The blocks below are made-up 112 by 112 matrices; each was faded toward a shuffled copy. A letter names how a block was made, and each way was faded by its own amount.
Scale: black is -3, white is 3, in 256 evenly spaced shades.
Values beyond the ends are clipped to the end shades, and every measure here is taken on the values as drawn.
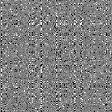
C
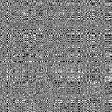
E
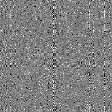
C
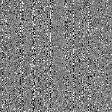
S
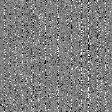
S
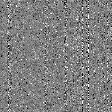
S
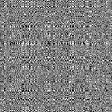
E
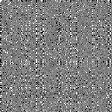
C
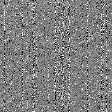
S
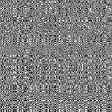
E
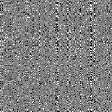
C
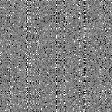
C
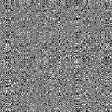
C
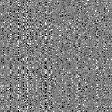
C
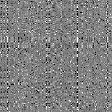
C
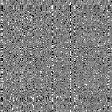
C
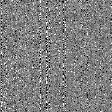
S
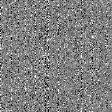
S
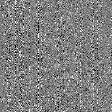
S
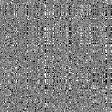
C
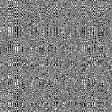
C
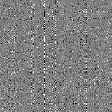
C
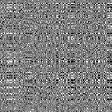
E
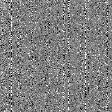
S
